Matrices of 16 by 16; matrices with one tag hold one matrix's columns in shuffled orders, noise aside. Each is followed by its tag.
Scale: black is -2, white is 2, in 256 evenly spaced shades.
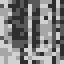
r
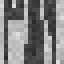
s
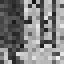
r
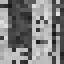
r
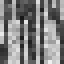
s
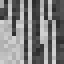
s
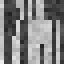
s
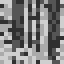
r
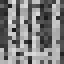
r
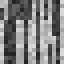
s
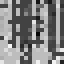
r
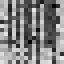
r
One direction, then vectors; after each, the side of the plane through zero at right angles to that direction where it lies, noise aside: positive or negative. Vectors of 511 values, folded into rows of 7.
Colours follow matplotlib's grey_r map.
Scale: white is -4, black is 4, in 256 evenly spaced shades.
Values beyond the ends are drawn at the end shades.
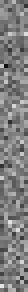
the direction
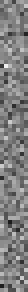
negative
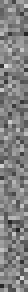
negative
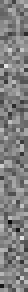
negative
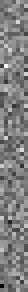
negative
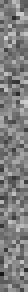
positive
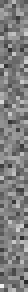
positive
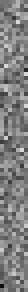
negative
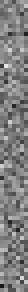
negative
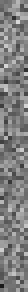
negative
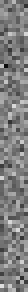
positive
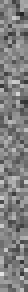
negative
